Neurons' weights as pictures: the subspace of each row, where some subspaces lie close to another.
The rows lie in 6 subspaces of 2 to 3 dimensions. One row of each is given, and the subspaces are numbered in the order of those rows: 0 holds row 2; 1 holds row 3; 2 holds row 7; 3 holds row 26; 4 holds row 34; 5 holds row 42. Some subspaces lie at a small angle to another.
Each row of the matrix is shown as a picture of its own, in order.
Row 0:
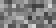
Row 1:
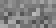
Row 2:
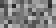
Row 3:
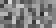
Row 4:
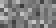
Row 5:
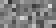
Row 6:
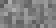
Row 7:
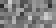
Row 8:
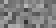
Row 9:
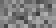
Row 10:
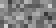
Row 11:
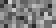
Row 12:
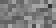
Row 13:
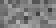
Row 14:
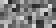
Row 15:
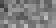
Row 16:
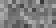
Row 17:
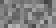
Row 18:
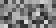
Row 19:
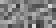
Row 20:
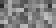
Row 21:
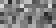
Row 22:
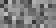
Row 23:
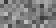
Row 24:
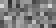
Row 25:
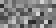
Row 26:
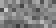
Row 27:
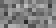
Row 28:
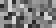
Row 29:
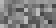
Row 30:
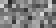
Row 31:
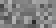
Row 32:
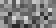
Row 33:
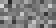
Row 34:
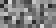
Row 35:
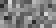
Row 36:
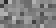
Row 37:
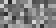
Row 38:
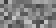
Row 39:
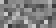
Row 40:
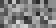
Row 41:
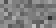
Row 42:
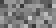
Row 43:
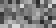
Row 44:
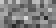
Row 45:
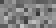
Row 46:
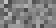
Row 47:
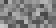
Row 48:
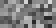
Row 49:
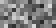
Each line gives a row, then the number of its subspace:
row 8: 0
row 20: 2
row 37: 4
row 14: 1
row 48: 1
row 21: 2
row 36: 4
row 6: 4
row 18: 5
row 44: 3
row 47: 5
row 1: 3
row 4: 3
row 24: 5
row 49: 1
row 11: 1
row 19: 1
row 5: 1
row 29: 2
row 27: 0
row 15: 3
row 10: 5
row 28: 1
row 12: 1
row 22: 4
